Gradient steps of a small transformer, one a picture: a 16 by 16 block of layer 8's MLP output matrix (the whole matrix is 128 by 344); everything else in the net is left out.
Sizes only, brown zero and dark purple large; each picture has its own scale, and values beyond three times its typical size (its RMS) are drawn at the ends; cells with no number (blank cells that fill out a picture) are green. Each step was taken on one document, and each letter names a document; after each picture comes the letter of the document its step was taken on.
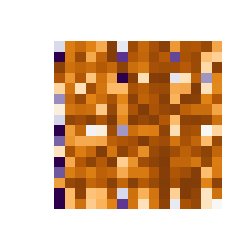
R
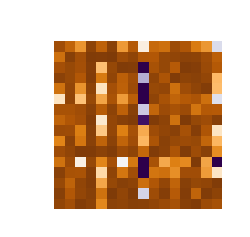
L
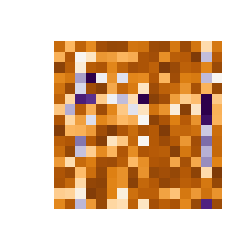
R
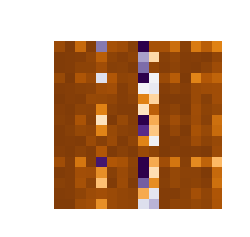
L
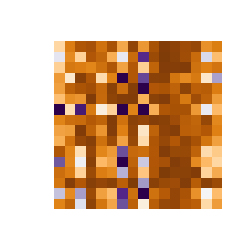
R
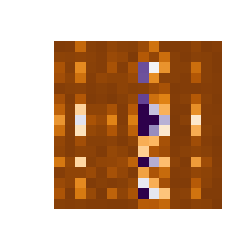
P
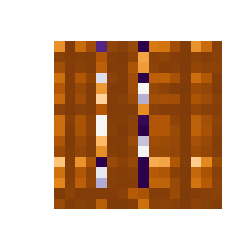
L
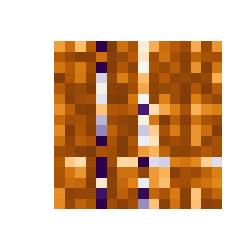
L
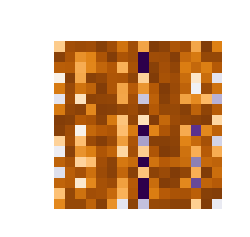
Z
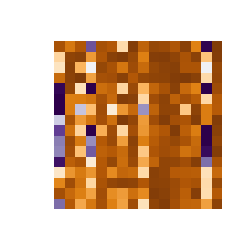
R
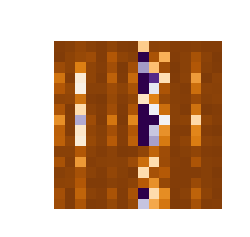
P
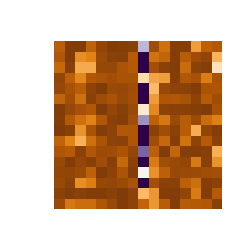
Z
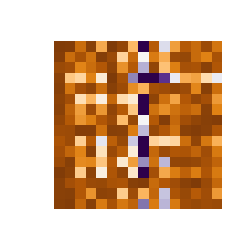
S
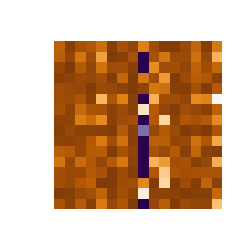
Z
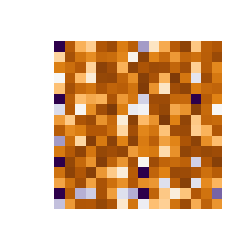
Z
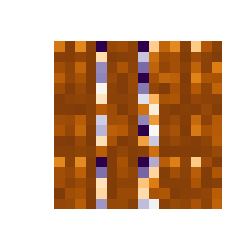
L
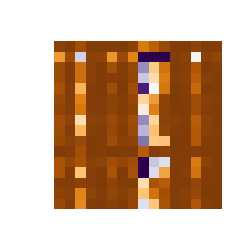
P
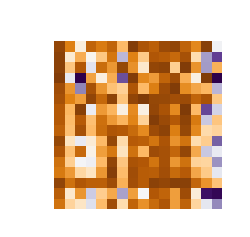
R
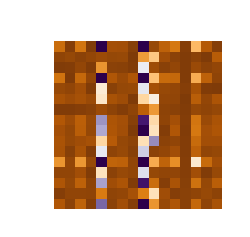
L
